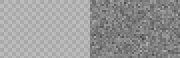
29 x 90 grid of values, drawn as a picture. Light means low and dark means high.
The table splits into one row of 2 panels. Panel 1,1: low, checkered, faint in contrast. Panel 1,2: middling, fine-grained.
